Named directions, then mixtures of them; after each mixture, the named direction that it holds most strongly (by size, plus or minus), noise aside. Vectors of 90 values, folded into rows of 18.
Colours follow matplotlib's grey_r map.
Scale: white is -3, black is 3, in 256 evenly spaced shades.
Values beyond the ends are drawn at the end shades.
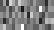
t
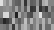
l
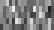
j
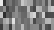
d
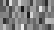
t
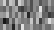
t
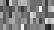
t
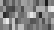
d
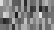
l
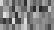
l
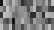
d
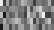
d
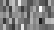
t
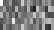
d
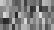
l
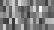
t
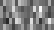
j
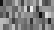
l
